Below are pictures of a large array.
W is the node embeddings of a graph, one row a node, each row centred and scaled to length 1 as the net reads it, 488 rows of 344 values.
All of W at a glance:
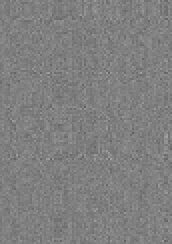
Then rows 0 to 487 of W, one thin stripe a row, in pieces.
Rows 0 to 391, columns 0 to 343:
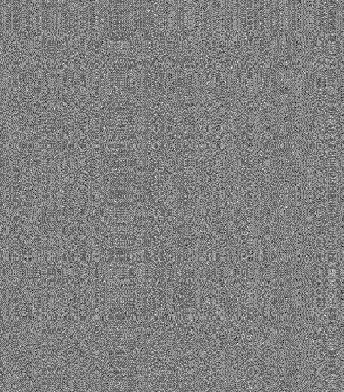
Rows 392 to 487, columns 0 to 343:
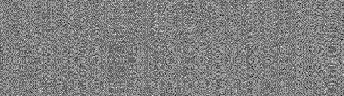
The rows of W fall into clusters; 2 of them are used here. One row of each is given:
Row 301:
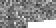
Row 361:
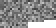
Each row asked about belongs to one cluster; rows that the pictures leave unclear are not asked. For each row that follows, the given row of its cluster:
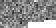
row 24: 361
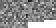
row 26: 361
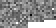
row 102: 361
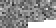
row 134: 301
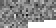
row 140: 361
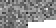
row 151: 301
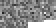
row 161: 301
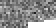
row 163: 301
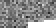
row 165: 301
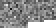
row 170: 361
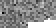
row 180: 301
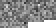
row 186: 361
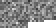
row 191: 361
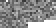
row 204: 301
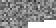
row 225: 361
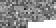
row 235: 301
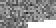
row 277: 301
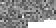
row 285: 301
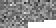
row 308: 361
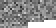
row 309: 361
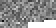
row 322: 361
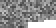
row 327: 301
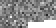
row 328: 301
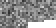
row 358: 301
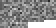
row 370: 361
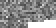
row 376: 301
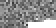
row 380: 301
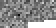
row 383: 361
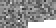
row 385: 301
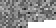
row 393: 301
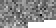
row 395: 361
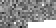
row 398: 301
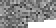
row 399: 301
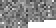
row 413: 361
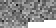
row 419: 361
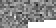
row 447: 361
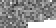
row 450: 301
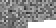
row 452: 301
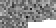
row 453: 301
